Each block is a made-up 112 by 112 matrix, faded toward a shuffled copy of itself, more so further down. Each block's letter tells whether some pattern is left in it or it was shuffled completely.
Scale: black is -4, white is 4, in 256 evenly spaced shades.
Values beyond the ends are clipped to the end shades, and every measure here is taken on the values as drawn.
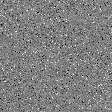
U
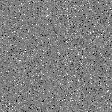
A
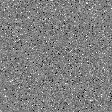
A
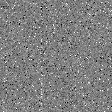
A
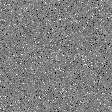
U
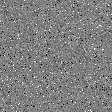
U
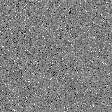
A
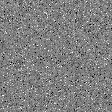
A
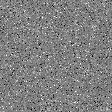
A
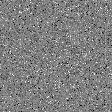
A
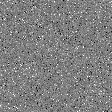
U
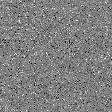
A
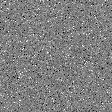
U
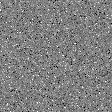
U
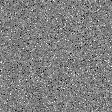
U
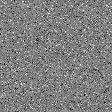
A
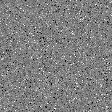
A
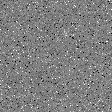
U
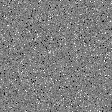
U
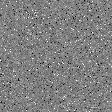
U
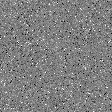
U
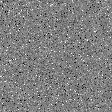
U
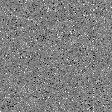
A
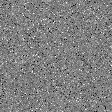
U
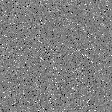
A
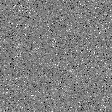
A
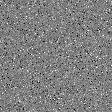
U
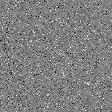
A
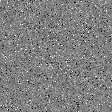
U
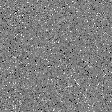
A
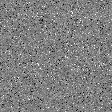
A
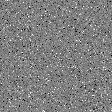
A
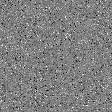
A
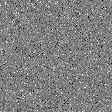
U
